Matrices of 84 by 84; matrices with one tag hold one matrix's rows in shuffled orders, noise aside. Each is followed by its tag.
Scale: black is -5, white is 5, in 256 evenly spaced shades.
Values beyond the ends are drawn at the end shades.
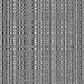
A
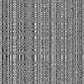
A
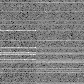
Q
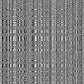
A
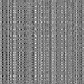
A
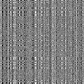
A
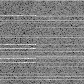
Q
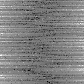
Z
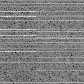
Q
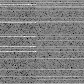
Q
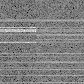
Q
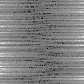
Z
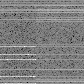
Q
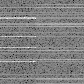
Q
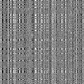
A
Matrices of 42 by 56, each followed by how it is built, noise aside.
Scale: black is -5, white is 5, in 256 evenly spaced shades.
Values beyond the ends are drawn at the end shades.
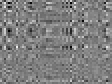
low rank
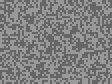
noise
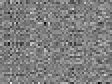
low rank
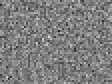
noise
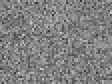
noise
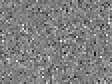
noise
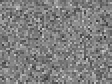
noise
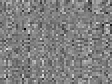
low rank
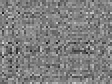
low rank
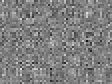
low rank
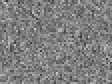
noise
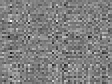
low rank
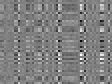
low rank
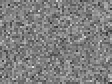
noise
